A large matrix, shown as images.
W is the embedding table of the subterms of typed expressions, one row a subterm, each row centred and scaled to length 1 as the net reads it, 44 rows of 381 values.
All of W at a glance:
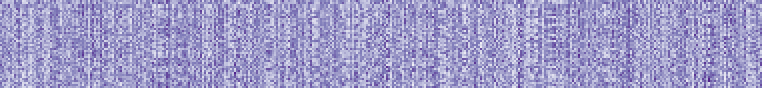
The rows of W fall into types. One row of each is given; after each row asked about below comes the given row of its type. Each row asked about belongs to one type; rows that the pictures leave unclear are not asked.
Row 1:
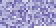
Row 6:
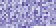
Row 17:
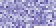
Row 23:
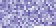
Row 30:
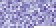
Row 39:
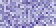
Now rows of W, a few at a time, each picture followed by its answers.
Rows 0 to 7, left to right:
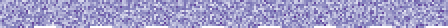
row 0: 1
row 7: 39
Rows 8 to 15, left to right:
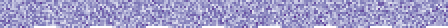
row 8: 6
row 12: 1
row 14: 39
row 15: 30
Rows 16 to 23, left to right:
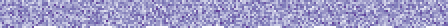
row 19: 23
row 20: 6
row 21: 23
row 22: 30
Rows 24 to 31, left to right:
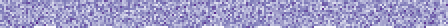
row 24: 39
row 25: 30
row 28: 6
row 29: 39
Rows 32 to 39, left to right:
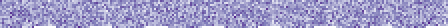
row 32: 1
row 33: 6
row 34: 30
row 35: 6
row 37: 17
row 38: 1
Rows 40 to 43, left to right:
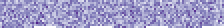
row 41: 1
